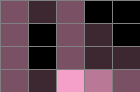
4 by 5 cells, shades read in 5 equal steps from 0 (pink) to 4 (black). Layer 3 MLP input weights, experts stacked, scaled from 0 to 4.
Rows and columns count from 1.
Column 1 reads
2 2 2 2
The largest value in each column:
2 4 2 4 4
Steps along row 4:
up down up up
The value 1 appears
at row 4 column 4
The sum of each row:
15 15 14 8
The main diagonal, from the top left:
2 4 2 1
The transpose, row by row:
2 2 2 2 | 3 4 4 3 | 2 2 2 0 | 4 3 3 1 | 4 4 3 2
